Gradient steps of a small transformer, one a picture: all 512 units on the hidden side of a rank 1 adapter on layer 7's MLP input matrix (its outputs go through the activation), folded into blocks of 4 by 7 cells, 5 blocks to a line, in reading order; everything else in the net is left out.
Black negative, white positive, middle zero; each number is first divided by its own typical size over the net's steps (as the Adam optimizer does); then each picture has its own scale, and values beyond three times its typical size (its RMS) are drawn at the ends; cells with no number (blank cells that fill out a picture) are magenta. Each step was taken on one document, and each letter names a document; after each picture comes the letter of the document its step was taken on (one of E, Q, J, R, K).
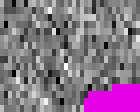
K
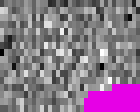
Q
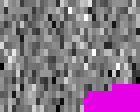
K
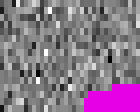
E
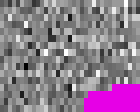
E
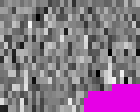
Q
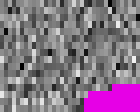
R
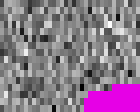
Q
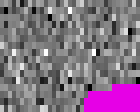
K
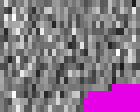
R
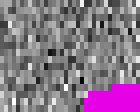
R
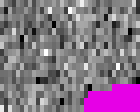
K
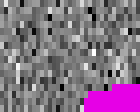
K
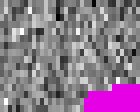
R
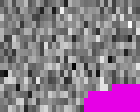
Q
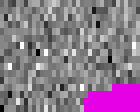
E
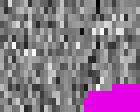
Q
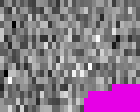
Q
